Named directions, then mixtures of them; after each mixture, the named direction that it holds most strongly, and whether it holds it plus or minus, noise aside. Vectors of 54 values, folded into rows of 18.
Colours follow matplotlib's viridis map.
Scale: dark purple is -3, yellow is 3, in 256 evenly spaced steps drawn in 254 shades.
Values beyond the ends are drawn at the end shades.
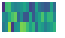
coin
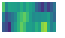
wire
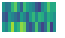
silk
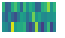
silk, plus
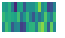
silk, minus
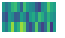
silk, plus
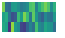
coin, minus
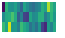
wire, minus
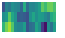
wire, minus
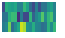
coin, plus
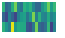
silk, plus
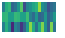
silk, minus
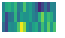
wire, plus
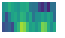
wire, plus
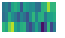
silk, plus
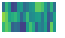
silk, minus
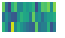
coin, minus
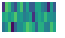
coin, plus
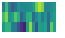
silk, minus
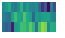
wire, plus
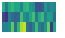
silk, plus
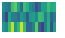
silk, plus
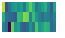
coin, minus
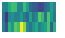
silk, plus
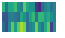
silk, plus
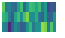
silk, minus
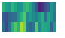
wire, plus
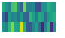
silk, plus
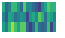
silk, plus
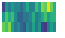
wire, minus
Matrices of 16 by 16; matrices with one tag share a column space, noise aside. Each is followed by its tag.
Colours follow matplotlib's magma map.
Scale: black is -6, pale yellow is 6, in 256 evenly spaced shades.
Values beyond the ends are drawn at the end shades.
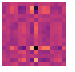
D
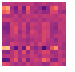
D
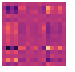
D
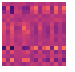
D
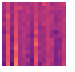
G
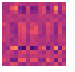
D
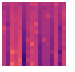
G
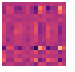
D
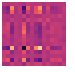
D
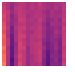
G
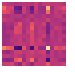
D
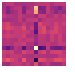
D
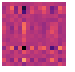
D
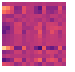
D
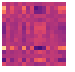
D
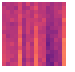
G
